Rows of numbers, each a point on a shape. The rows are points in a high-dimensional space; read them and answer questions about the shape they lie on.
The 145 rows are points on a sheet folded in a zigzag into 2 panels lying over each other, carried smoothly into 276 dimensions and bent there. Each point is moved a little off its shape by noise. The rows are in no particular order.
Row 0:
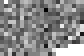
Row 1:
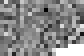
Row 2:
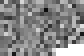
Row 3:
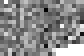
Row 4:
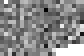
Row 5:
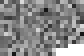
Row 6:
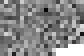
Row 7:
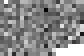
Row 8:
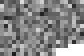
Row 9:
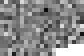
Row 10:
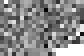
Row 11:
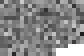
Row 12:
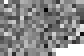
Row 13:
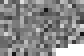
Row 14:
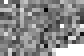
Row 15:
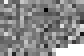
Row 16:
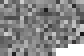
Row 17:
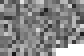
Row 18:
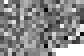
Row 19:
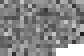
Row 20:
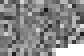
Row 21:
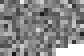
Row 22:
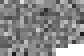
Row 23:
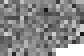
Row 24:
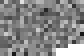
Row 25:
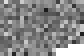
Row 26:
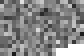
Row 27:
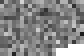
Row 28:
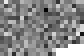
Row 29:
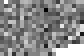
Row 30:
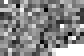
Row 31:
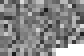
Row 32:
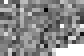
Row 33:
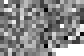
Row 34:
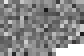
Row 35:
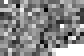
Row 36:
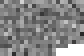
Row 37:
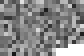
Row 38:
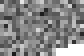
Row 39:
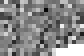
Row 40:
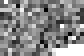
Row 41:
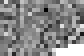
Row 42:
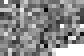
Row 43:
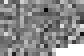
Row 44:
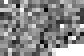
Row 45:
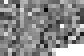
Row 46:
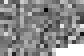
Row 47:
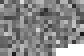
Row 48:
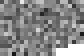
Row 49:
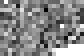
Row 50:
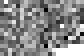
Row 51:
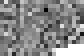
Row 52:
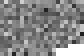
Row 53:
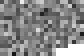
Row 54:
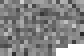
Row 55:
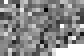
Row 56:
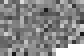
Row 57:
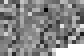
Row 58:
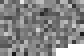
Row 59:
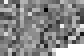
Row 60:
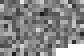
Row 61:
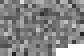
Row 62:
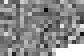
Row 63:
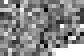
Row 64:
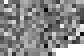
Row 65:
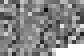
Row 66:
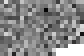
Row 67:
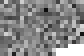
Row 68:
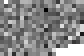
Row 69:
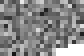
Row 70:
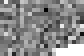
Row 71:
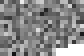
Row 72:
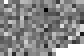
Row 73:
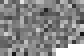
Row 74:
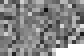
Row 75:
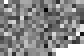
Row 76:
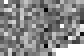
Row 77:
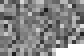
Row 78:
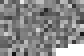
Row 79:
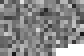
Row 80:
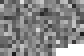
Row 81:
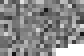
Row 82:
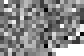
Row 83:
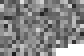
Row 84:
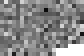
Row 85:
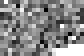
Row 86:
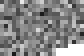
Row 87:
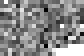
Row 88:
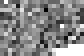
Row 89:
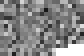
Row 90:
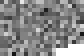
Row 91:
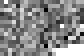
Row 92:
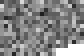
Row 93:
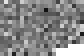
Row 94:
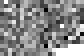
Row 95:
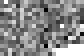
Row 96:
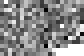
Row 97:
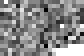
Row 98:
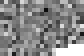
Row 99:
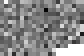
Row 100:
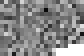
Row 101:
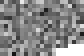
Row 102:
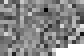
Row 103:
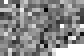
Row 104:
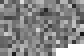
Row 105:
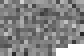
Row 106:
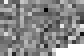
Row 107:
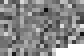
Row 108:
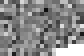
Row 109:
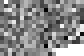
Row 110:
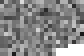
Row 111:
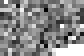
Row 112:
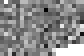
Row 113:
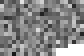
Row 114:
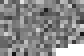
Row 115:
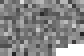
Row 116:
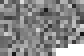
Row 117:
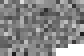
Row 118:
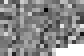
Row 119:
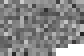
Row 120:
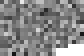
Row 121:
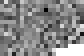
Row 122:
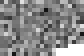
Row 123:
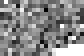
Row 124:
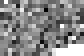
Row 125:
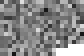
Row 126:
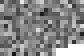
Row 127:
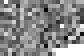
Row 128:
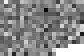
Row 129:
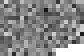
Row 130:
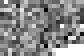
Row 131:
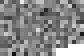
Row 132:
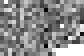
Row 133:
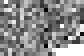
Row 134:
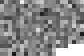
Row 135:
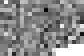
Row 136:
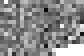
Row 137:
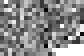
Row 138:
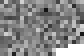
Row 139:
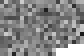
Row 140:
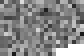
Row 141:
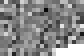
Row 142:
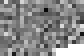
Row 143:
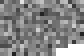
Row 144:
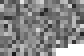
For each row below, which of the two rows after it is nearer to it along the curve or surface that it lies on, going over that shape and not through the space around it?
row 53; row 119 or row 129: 119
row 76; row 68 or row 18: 68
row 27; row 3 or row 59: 59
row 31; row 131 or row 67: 67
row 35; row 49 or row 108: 49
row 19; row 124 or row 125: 125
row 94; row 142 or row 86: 142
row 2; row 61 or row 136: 136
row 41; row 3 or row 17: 17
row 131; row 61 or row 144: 61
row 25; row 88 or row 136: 136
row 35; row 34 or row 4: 4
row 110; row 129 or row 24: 129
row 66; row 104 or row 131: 104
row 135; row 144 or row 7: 7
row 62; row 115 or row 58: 58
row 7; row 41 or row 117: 117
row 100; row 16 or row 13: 16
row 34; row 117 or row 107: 117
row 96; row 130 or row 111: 130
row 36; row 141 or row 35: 141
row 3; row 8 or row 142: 142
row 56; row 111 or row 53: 53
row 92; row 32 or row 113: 113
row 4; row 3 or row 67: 3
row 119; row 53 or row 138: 53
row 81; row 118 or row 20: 118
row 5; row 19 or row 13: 19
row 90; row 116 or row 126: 126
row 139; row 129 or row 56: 129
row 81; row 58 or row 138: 58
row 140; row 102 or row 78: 102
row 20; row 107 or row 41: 41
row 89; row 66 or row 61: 66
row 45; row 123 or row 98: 123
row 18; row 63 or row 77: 63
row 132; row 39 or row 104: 39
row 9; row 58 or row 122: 122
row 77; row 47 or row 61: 47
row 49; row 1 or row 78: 1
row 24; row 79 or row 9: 9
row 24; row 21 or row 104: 21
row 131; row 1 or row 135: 135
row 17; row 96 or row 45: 45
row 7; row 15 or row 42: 15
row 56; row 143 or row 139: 143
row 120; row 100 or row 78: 78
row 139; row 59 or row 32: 59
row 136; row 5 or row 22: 22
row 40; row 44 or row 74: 44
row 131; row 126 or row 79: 126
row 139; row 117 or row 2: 2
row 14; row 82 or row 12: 82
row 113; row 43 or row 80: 80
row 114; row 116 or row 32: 32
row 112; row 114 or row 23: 114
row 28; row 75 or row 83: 75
